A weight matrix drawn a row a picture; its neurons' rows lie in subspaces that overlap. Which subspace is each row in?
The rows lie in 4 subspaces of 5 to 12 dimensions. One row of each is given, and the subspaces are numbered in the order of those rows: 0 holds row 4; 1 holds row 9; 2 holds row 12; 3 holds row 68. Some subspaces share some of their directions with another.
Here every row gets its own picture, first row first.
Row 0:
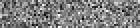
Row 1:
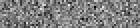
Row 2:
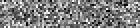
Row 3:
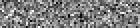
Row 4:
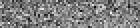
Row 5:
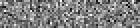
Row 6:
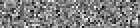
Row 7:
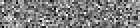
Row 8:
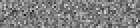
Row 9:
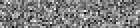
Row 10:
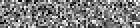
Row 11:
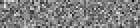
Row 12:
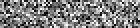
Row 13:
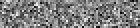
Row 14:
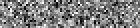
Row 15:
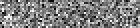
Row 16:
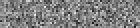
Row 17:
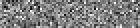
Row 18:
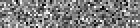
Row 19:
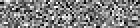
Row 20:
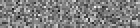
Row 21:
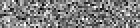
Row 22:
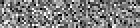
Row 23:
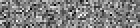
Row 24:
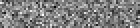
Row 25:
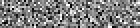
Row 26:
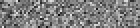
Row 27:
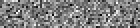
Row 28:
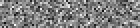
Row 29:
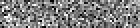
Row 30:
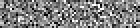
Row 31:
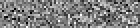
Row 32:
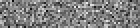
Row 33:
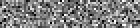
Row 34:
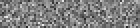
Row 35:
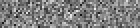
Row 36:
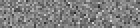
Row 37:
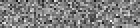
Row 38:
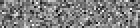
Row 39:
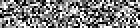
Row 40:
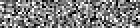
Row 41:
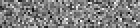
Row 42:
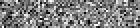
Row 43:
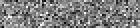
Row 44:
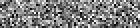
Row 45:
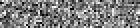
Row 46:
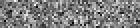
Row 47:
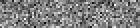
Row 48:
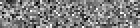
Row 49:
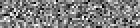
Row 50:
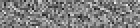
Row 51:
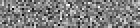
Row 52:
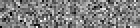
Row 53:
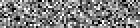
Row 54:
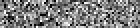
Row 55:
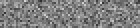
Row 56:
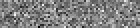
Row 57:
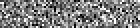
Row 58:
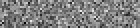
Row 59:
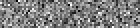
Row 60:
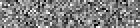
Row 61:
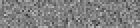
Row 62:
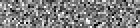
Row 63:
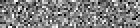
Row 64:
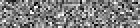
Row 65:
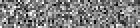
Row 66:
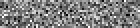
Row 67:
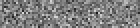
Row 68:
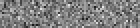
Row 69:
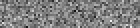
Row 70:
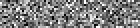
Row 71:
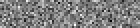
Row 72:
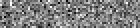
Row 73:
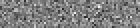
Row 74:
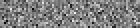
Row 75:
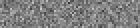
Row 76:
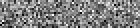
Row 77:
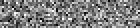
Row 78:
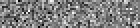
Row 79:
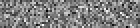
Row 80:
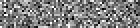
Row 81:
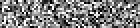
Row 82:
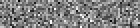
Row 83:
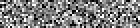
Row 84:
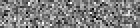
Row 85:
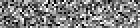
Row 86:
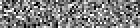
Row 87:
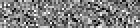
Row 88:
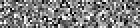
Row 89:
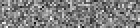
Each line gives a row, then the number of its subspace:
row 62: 2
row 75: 2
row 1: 3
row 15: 3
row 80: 2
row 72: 1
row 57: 2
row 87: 2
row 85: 1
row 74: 0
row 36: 0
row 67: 1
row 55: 2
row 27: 2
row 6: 3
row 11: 2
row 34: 1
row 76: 0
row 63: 0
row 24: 1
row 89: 1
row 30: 0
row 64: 2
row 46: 2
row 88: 2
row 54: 2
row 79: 1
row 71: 3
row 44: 0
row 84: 0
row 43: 2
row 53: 2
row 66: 0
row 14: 2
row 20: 3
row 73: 0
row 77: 1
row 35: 1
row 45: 1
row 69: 0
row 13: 1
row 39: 0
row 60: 3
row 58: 0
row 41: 2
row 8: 2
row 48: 1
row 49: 2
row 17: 2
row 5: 2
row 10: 1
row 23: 1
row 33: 2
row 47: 0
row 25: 0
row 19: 3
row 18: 3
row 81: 1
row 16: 1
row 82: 1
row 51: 0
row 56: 1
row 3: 2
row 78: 1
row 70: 3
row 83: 2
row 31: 2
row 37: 0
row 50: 2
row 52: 2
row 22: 0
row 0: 2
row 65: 2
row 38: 3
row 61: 1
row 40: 1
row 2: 2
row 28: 1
